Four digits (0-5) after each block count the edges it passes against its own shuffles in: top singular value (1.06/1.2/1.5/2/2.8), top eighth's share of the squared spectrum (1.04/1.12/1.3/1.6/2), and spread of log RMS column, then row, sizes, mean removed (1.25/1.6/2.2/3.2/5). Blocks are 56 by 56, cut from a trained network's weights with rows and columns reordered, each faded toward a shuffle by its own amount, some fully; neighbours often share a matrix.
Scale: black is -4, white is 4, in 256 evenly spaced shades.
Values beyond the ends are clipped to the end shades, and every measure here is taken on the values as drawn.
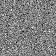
1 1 0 0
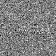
1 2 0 1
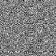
3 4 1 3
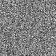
2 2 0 0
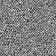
0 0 0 0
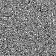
0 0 0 0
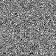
2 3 0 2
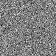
0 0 0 0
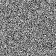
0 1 0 0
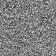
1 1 0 0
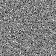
0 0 0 0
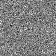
1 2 0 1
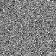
2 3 1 1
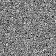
0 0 0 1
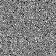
0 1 0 0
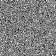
0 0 0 0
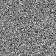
1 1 0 0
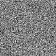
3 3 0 1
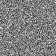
1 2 0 0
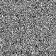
2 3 1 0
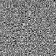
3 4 2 1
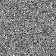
1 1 0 0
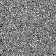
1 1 0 0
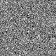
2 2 1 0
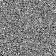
1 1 0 0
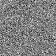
1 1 0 0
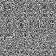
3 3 1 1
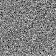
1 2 0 0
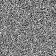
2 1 0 0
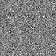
3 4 1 1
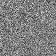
1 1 0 0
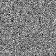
2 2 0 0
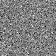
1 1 0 0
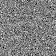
1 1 0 0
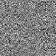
3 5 2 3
